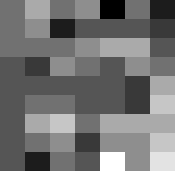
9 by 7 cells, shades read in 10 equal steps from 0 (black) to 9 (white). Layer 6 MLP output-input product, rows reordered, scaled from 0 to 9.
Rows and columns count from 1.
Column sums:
30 35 37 32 38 38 44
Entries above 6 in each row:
0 0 0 0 0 1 1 1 2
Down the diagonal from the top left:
4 5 4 4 3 2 6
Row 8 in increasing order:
2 3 4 5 5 5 7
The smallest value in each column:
3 1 1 2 0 2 1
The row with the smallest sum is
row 2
